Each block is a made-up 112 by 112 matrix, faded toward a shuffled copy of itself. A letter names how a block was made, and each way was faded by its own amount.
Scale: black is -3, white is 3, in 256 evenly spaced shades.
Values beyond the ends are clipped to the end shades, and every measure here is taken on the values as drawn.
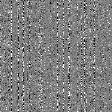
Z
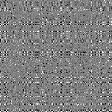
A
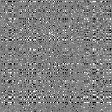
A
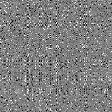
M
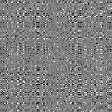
A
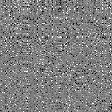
M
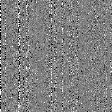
Z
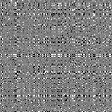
A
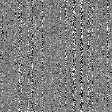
Z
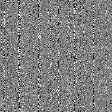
Z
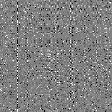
M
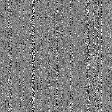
Z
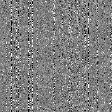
Z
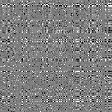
A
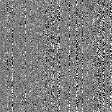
Z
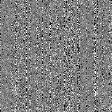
Z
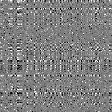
A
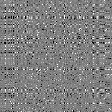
A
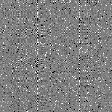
M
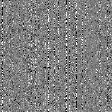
Z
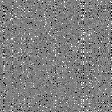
M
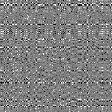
A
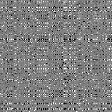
A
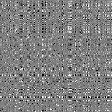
A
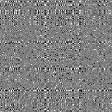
A
